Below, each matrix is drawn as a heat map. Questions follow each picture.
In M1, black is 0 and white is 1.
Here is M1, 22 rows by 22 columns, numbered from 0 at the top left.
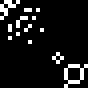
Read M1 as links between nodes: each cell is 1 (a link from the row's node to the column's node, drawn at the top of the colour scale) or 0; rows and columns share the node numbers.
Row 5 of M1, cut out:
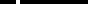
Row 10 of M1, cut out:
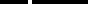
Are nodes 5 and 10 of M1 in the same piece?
yes
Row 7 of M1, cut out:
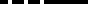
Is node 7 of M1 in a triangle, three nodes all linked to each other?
yes
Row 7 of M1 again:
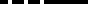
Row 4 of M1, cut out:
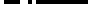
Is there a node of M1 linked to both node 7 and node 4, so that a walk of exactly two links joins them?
yes
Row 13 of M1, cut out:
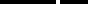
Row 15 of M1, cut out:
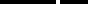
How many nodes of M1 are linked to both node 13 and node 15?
1
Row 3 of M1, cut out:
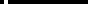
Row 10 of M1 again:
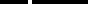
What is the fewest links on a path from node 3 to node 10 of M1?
4
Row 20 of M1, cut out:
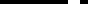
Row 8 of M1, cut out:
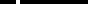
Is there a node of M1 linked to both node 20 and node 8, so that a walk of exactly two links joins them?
no
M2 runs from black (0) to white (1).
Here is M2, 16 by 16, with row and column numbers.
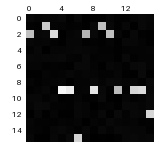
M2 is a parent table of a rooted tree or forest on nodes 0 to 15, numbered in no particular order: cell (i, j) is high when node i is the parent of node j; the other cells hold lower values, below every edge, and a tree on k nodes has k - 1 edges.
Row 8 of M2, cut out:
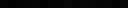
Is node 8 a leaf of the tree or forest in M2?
yes
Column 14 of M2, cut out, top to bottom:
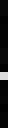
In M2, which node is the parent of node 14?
9
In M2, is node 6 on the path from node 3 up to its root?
no
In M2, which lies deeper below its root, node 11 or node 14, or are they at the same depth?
the same depth
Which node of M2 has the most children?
9
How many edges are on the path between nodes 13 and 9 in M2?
1
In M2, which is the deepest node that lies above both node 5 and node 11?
9
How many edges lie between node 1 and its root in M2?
0
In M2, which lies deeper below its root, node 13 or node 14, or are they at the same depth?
the same depth
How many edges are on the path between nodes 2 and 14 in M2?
3
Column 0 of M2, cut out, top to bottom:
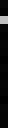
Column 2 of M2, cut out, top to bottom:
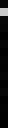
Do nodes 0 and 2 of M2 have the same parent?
no
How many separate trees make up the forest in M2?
2
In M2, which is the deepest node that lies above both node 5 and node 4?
9
